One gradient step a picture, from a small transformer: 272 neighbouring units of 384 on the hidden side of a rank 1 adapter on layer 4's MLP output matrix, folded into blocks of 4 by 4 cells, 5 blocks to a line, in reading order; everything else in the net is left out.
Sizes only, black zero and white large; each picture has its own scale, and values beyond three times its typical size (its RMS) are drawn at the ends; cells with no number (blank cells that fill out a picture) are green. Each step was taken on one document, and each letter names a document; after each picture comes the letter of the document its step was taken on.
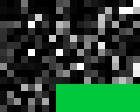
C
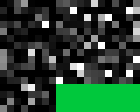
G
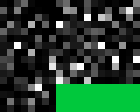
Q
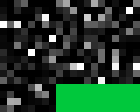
C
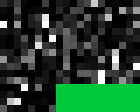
G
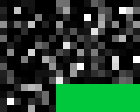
Q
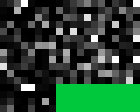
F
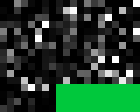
F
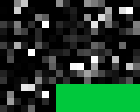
Q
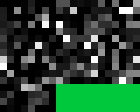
C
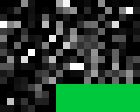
C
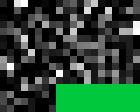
F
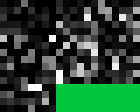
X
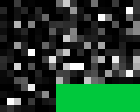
G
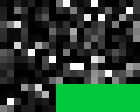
G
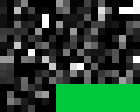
X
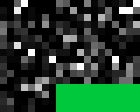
Q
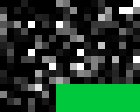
X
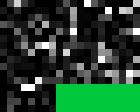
F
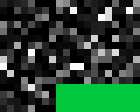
G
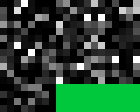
Q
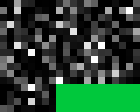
F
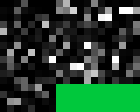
Q
